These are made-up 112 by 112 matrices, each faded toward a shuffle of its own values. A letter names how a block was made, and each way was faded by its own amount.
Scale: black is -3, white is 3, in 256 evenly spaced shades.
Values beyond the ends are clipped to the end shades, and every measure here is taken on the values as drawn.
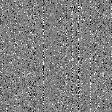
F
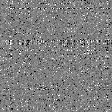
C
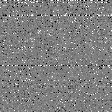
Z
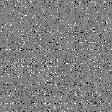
C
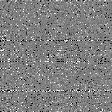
Z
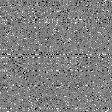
Z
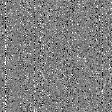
F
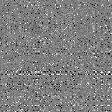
Z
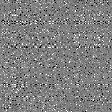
Z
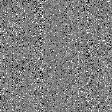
F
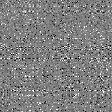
Z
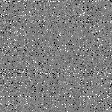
C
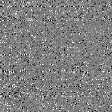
C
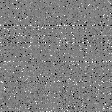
C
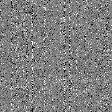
F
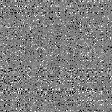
Z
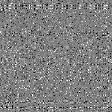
Z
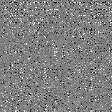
C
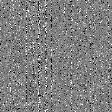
F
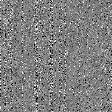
F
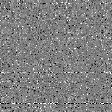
Z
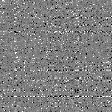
Z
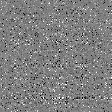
C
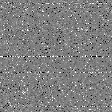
C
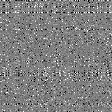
Z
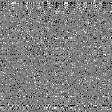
Z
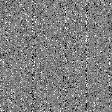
F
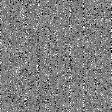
F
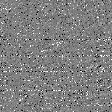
C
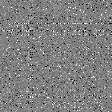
C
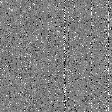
F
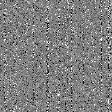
F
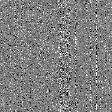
F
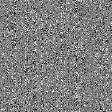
F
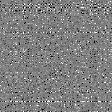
Z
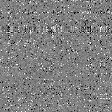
C
